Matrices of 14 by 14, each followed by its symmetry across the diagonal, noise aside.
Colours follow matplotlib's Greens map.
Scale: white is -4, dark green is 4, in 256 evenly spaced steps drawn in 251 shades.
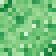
symmetric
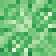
symmetric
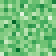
antisymmetric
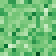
symmetric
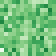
neither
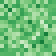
symmetric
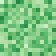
symmetric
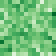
antisymmetric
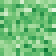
neither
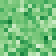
antisymmetric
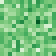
neither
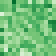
antisymmetric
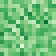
antisymmetric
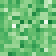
neither
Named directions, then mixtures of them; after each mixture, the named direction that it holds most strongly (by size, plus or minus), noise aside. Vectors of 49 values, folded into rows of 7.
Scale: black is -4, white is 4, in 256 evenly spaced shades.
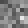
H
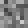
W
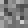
W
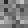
W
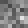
H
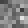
H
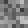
H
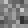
H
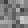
H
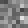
H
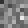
H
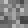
H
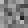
W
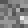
H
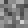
W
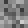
W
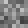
H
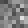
H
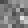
H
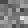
H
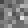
H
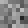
H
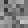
W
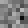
H
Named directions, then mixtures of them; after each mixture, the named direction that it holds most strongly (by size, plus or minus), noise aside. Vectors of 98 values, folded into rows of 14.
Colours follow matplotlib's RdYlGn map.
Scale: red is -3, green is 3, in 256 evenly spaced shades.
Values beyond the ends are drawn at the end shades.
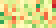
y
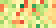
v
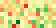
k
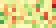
y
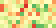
k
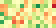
v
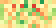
v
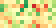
v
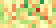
y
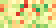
v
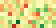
k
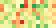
v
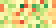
v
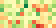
k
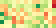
y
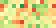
v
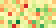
k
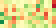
y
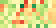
v
